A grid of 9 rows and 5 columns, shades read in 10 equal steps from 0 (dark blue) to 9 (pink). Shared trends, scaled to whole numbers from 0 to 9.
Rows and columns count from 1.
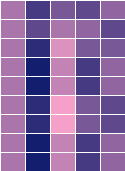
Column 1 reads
6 6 6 6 6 6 6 6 6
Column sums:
54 8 64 28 38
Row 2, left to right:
6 3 6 5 3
